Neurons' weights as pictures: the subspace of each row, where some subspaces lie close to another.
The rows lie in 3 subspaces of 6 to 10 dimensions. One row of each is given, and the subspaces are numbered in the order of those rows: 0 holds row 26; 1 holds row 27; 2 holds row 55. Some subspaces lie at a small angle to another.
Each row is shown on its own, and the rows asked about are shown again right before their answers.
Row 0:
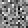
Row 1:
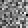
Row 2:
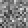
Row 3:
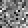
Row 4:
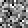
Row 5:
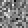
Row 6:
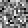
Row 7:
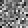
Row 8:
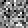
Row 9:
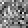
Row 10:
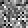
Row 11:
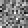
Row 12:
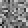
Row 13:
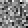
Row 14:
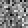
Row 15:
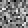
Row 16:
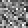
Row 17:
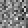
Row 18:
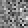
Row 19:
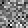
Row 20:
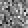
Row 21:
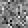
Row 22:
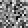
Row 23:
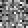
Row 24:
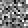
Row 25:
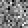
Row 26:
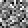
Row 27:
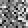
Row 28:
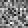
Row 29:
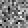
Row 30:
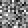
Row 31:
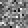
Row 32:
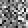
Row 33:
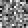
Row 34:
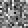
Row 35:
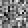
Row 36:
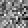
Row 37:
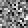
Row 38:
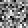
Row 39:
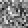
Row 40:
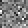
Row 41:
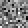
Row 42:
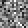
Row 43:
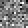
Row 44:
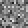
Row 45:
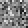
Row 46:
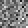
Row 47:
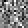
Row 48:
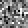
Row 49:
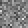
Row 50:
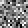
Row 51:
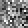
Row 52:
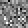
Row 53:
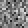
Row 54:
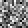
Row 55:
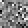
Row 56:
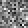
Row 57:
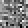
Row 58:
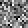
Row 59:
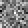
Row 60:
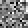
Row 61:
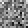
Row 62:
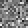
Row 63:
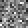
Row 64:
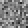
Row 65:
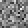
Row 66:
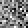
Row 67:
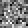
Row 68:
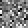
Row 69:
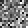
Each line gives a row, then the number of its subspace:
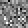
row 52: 2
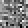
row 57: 0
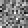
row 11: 1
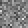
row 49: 2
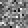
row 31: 0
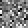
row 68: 1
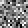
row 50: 2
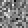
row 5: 1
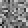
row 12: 2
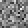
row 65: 0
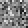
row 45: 1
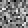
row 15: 1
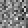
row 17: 1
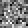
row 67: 0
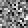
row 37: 2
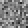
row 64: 2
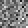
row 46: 2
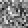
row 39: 1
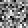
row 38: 0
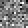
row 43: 0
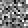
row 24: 0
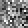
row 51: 2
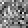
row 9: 1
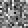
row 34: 1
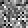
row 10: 0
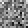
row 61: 1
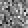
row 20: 2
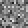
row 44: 0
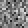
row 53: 1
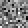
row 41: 1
